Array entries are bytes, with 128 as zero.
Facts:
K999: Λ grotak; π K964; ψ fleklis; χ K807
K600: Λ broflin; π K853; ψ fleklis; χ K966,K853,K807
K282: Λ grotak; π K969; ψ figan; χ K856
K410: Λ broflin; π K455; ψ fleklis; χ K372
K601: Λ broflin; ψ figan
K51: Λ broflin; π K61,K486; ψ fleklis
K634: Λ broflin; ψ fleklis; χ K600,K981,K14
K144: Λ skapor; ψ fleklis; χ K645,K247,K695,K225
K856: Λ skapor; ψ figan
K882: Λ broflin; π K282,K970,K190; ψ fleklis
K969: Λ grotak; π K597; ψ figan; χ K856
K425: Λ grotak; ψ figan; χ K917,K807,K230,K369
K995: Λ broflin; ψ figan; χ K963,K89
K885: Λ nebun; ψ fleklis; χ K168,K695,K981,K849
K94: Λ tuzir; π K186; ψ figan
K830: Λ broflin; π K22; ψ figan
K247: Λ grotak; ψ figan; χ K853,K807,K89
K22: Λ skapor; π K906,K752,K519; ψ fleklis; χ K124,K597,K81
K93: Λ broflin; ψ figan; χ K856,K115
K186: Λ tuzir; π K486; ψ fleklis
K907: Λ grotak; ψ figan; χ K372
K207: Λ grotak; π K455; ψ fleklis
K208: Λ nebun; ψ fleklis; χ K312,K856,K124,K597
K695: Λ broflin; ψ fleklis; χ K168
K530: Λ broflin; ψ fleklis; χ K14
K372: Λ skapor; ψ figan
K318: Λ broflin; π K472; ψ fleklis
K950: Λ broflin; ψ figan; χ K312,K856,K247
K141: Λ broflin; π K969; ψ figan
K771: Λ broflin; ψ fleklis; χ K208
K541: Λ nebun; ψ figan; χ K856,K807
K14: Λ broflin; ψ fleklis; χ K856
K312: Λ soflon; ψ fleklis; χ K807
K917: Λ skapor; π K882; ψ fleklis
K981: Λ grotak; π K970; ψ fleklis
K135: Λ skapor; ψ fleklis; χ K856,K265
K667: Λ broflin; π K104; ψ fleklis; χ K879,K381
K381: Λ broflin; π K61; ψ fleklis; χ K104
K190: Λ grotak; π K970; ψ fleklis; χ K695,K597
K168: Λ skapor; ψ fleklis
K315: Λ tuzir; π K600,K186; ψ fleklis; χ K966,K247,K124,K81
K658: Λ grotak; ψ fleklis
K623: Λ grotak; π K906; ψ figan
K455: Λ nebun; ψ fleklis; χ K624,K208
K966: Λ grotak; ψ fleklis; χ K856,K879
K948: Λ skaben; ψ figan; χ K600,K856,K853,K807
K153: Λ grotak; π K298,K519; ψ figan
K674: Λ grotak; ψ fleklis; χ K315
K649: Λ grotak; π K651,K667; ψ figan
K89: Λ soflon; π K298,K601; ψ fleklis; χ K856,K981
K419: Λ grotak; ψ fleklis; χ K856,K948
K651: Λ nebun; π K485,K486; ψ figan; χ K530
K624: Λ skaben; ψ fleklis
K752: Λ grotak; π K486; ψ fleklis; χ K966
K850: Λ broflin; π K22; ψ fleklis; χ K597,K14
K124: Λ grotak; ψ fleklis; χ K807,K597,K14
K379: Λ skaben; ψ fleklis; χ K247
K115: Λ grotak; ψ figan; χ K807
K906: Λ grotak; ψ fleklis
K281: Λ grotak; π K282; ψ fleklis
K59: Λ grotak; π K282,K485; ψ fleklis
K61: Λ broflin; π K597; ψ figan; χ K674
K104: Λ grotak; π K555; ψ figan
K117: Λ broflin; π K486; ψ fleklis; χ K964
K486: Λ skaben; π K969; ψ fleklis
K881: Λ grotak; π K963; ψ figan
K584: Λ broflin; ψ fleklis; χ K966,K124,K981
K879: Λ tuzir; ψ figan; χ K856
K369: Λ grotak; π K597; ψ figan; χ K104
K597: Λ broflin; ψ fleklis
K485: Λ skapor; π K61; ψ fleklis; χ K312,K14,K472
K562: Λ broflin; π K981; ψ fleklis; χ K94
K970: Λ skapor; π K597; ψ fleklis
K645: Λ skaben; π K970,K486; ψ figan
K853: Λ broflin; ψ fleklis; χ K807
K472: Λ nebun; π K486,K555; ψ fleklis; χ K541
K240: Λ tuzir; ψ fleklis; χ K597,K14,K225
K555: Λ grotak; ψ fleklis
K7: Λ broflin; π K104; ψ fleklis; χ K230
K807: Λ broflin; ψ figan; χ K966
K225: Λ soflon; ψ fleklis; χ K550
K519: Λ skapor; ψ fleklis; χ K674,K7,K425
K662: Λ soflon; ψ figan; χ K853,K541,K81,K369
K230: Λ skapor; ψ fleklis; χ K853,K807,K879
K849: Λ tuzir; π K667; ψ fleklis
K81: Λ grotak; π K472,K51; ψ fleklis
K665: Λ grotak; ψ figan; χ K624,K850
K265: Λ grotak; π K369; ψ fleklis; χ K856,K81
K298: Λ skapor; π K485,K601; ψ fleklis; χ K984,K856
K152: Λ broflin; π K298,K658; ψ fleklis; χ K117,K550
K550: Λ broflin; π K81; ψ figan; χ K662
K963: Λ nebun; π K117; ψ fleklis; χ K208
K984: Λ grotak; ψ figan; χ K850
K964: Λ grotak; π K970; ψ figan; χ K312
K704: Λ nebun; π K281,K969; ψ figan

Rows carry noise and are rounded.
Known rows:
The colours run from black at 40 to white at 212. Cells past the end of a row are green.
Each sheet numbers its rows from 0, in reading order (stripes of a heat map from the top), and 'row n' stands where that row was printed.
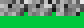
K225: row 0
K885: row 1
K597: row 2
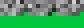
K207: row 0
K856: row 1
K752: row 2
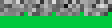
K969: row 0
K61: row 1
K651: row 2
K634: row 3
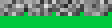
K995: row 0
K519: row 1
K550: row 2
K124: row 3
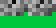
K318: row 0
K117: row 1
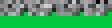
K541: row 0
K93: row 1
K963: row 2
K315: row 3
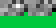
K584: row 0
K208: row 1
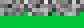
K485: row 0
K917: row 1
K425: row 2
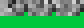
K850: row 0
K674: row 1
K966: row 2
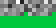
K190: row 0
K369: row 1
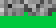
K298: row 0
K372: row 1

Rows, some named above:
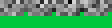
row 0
K881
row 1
K472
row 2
K7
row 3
K623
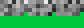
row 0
K61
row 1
K981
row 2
K963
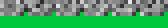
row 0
K966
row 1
K830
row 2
K230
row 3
K879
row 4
K917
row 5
K381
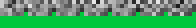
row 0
K22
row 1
K230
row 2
K674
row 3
K667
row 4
K144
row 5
K104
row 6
K550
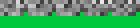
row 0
K425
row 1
K624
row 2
K624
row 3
K555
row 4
K81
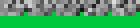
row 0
K455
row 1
K906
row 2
K312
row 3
K141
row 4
K22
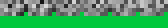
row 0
K695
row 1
K410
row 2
K649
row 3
K472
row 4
K907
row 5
K906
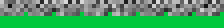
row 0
K153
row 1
K472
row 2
K486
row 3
K379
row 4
K186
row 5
K472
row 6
K970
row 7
K645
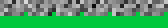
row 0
K61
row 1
K807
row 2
K240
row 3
K704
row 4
K152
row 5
K601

